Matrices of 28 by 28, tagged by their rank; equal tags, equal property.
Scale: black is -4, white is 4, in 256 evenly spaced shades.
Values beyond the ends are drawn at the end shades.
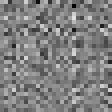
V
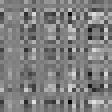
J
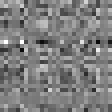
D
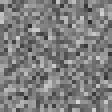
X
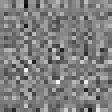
V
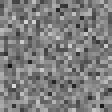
X
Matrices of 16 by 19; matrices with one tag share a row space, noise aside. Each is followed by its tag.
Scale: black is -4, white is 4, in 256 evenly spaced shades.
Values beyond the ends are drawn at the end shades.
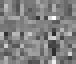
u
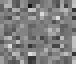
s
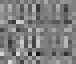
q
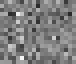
q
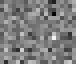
u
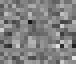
s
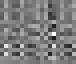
u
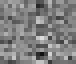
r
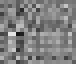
q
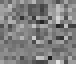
r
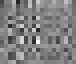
q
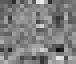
r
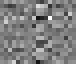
r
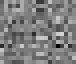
r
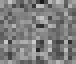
r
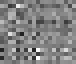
q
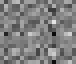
u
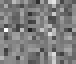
u
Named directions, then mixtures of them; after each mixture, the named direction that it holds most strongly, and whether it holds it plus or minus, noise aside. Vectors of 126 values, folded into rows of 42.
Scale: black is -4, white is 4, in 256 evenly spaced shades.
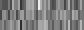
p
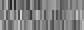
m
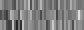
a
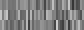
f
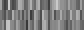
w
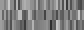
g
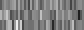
a, minus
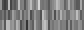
w, plus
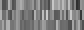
w, plus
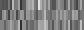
p, plus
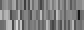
a, minus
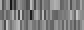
m, plus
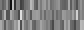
m, plus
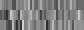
a, plus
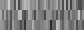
g, plus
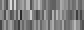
m, minus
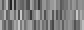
m, plus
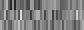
m, plus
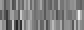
a, plus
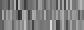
g, minus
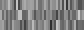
g, plus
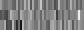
a, plus
